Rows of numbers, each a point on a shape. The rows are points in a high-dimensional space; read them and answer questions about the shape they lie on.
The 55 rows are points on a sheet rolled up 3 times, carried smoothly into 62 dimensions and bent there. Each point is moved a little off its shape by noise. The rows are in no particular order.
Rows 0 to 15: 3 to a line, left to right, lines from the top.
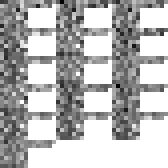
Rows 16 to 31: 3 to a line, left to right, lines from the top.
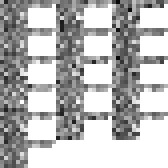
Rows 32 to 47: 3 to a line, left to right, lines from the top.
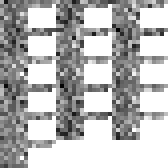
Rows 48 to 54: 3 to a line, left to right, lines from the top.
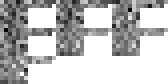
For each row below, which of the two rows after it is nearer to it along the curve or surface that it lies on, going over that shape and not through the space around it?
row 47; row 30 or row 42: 42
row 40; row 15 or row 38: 15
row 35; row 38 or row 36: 36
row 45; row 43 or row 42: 42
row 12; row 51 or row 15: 15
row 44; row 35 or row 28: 28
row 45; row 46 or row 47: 46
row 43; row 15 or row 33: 15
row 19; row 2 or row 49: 2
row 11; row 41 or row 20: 20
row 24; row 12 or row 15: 12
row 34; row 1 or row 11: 1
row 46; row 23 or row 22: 22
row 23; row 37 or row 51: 37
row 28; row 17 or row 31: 17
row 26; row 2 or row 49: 2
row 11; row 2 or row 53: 53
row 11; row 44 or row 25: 44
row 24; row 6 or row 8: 6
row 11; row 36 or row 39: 39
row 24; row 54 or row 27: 27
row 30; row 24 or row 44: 24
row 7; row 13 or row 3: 13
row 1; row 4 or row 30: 4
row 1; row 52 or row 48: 48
